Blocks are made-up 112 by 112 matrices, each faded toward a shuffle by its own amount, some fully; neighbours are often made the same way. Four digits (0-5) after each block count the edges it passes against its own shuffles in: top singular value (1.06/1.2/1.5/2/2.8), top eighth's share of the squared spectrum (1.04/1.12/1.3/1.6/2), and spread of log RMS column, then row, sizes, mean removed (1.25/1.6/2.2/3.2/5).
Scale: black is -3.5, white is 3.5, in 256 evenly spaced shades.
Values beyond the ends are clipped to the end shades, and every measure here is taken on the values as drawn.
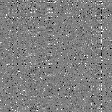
4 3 2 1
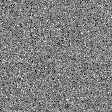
0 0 0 0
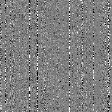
3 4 4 0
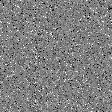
0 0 1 0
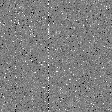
3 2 1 0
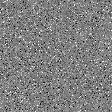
0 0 1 0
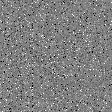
1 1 1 0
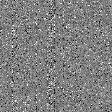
2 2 3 0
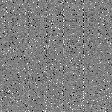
4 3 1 0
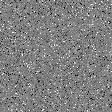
2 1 0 0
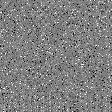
3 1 0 0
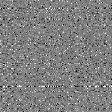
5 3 1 2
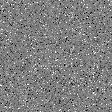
2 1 0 0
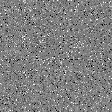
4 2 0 1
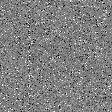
1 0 1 0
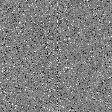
2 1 1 0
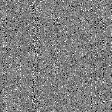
1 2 3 0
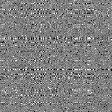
5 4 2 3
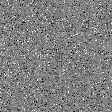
1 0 0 0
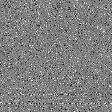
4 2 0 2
